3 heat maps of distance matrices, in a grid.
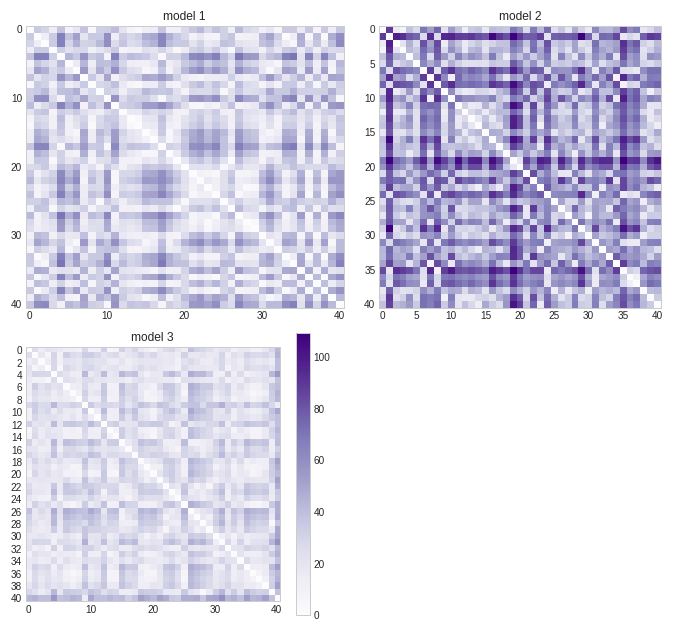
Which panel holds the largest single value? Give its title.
model 2
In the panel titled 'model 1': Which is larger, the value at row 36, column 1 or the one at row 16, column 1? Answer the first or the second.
the second
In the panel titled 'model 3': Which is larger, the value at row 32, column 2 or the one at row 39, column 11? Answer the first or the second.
the second
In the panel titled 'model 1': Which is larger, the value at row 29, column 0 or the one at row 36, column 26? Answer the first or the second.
the second
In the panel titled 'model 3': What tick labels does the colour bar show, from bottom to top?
0, 20, 40, 60, 80, 100
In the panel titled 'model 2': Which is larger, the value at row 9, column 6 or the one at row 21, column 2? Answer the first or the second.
the first
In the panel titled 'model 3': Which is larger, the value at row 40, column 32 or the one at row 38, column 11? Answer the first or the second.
the first
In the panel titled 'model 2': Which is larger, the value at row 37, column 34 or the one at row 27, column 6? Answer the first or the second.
the first
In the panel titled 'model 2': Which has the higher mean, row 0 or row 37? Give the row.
37
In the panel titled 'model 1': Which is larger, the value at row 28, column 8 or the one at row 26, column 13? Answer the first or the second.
the first
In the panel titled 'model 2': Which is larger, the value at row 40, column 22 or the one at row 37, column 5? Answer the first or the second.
the first
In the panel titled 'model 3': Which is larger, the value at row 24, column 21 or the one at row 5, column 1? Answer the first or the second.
the first
